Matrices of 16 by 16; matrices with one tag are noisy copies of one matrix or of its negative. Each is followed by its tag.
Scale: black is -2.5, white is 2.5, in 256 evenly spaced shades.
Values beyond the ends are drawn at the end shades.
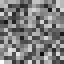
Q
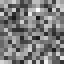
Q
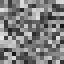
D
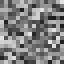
D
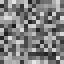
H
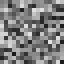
D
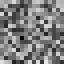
Q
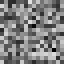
H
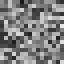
D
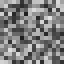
Q
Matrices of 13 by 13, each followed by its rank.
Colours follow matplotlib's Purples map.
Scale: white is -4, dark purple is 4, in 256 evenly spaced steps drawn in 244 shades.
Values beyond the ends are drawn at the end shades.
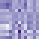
two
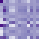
two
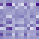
two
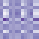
one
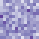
full rank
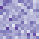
full rank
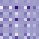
one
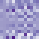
two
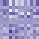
two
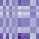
one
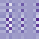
one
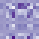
two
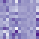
two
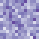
full rank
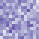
full rank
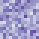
full rank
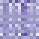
two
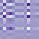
one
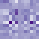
two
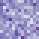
full rank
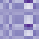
one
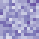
full rank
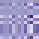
one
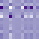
one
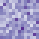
full rank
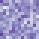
full rank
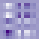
one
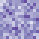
full rank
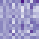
two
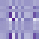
one
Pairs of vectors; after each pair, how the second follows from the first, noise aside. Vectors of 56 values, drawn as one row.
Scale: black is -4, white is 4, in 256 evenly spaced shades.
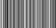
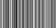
wrapped around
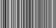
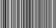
copied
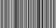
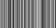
wrapped around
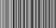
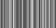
sign-scrambled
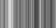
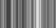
wrapped around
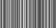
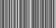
shuffled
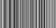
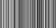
sign-scrambled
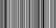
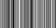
wrapped around
